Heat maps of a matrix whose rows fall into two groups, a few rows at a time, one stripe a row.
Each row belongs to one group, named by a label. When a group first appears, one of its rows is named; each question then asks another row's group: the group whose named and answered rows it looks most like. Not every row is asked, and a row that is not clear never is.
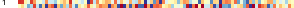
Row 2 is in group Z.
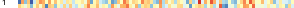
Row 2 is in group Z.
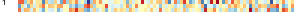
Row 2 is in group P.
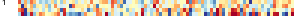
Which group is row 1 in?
Z
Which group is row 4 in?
P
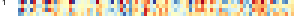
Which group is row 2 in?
Z
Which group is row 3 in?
Z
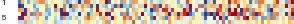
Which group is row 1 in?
P
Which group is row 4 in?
P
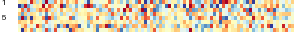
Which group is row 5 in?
Z
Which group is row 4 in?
Z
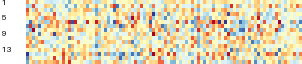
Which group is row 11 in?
Z
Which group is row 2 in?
P
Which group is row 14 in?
Z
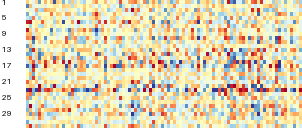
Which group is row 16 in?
P
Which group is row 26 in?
Z
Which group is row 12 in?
Z
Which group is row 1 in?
Z
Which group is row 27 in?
Z
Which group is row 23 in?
P
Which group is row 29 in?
Z
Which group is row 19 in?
P
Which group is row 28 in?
P
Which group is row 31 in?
Z
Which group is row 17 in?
P
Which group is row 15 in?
Z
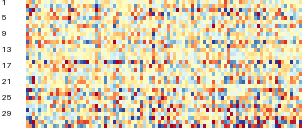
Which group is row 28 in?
Z
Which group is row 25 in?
Z
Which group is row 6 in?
P
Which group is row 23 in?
Z
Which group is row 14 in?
Z
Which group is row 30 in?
Z
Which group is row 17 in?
P
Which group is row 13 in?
Z
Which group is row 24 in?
P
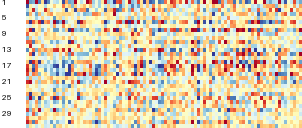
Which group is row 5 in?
Z
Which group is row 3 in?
P
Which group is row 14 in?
P
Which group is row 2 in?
Z
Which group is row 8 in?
P
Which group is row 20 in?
P
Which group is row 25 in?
Z
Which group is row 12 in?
Z
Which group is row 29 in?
P
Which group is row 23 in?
Z
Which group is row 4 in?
P
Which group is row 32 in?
Z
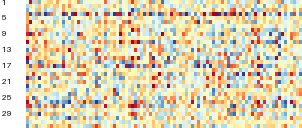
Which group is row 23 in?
P
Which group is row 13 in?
P
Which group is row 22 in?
Z
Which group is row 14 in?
P
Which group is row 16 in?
Z
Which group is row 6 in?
Z
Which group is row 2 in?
P
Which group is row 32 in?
P
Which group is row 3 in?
Z
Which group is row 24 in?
P
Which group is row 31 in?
Z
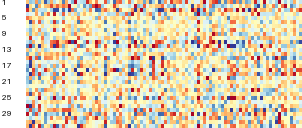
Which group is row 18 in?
P
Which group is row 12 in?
Z
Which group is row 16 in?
Z
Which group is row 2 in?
P
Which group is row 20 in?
Z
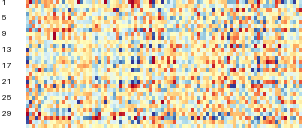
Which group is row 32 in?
P
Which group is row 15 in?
Z
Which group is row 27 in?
Z
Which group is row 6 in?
P
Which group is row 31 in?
Z
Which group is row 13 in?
Z
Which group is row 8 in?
P
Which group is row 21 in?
Z
